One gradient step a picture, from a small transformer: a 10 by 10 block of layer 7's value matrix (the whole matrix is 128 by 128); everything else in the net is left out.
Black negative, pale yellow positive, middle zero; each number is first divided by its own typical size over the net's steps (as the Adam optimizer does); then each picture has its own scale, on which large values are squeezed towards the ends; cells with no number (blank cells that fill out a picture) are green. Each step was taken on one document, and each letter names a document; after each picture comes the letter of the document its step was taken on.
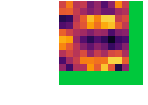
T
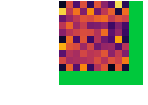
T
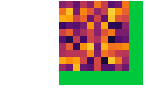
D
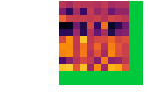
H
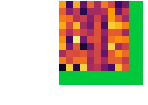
D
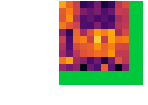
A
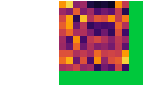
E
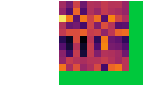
A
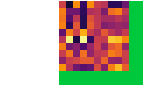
H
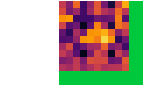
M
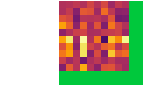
H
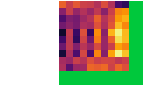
T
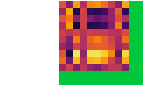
E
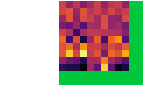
A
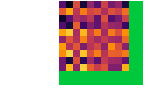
H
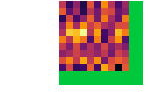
D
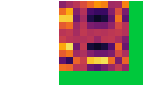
T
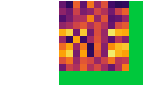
D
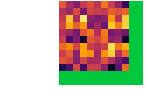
A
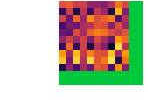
E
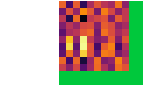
H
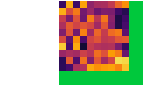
T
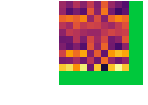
D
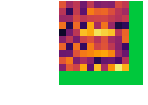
A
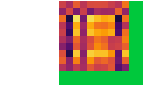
E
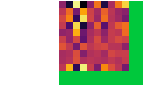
M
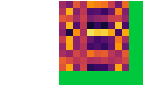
E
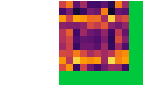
E
